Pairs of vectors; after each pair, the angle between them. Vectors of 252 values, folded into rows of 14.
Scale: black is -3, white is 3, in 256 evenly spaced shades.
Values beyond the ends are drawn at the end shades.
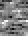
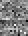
partly opposed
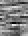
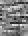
nearly parallel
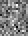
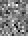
nearly parallel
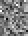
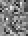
nearly opposite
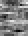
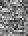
partly opposed
